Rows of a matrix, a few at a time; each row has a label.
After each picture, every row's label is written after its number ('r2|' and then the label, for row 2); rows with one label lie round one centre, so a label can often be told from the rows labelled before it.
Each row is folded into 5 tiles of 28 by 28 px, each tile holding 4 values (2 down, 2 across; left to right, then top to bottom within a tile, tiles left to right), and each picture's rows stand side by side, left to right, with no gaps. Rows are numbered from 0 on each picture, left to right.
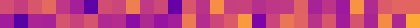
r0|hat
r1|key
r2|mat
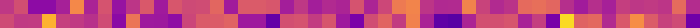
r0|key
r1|hat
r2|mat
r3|hat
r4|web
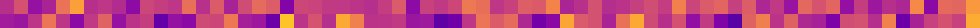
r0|key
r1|hat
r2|web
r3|hat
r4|web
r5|hat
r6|mat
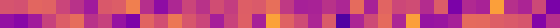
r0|hat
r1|mat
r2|mat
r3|key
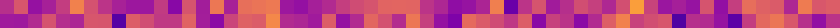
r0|key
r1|mat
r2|mat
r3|key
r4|key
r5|hat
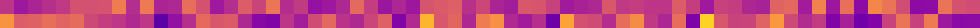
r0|web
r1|hat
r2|key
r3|web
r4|web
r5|web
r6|hat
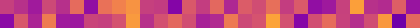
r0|mat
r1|mat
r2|key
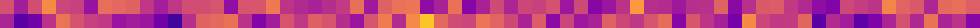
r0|hat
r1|hat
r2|mat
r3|web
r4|key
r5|key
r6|hat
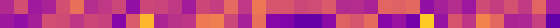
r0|key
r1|web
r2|hat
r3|web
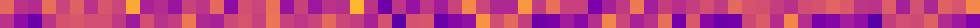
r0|hat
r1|mat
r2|key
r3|hat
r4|key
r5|hat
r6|hat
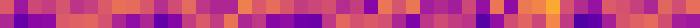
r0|hat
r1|hat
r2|hat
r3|mat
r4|hat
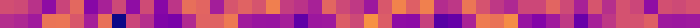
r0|key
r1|hat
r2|hat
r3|hat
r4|hat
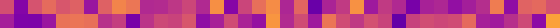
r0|hat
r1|mat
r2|key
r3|mat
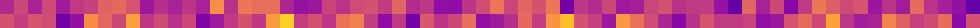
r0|mat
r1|mat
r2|web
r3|mat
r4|web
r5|mat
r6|key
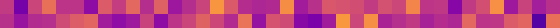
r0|hat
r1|key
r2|hat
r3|key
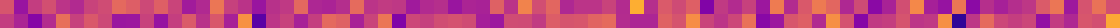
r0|hat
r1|key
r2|key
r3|mat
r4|mat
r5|mat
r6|key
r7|mat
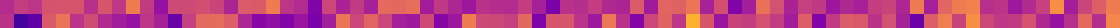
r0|hat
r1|hat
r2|hat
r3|key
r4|mat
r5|key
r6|mat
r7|mat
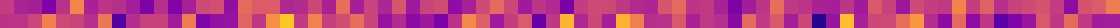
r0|key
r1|mat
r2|web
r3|key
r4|web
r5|key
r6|web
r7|hat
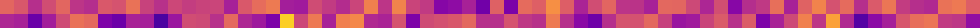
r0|hat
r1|hat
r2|web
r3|mat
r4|hat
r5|mat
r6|hat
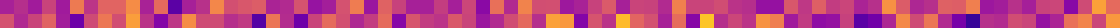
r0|mat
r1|key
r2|key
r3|mat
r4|web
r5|web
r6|hat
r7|mat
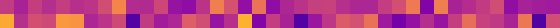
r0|web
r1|key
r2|hat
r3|key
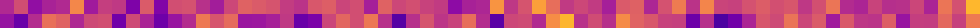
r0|key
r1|hat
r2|hat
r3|mat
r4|web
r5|hat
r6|mat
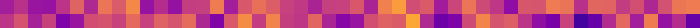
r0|mat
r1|mat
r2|mat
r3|hat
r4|hat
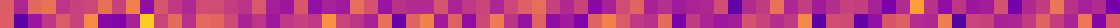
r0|hat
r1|web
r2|key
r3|web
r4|key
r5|key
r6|key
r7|key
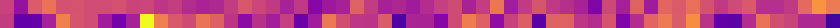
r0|hat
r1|web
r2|key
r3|key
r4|mat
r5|hat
